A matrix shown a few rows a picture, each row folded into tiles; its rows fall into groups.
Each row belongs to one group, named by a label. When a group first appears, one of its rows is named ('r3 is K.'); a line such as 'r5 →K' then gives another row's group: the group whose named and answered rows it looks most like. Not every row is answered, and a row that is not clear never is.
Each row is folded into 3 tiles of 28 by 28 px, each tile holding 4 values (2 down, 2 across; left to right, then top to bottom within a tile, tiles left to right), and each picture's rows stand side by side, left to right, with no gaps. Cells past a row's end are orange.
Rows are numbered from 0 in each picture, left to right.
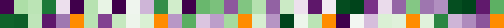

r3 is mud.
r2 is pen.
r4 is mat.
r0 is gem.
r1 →mat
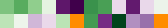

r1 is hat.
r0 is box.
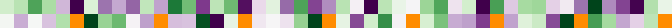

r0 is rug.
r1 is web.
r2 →hat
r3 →box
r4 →mat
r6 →rug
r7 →web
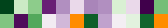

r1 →mud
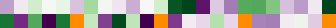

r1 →hat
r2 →mat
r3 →mat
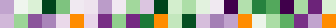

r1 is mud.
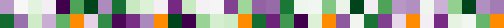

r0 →mud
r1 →pen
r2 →mud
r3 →mud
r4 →rug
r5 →box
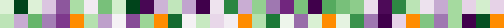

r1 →box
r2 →web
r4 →web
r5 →mud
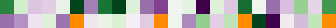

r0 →mat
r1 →rug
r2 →mat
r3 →mud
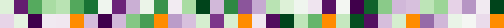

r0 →pen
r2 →rug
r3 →rug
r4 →pen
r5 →mat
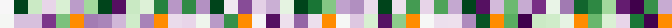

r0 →rug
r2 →box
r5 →box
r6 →mat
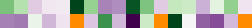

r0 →mat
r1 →pen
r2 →web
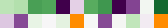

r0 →box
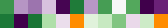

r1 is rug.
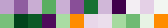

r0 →gem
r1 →mat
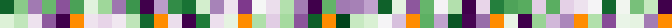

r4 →gem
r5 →hat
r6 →hat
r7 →rug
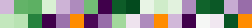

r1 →pen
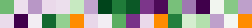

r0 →mat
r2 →web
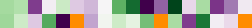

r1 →box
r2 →hat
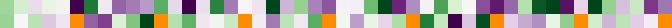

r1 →mat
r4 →box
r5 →box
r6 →box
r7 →hat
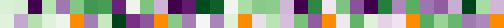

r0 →mat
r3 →web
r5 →gem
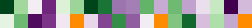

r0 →web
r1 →hat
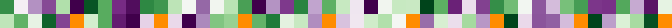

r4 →mat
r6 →web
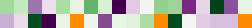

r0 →hat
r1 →mat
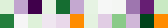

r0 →web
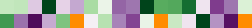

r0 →box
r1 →web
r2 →hat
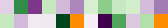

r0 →box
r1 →rug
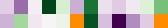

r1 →web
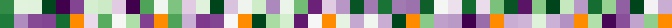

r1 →web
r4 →box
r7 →box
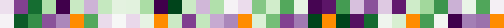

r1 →rug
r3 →box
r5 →web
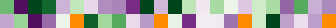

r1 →web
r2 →hat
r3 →gem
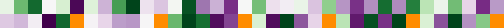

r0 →rug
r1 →pen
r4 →mud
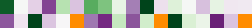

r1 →hat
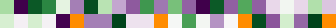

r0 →pen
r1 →hat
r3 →mud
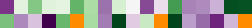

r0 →mud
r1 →mud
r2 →web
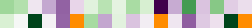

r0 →hat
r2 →box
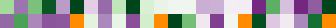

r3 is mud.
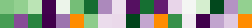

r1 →web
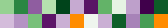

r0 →hat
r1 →mud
